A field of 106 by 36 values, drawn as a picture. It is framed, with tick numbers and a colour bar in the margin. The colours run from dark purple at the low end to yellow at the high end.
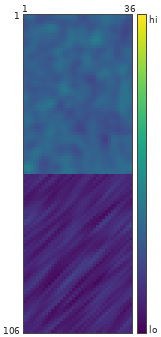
It is made of 2 by 1 panels. Panel 1,1: low, blotchy, faint in contrast. Panel 2,1: very low, slanting up to the right, faint in contrast.
